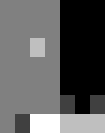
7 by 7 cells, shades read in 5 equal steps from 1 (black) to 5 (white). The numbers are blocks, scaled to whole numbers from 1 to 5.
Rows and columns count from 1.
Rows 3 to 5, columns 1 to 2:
3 3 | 3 3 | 3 3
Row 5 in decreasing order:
3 3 3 3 1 1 1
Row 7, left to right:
3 2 5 5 4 4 4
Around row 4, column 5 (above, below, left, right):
1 1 3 1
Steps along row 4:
same same same down same same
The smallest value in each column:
3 2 3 3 1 1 1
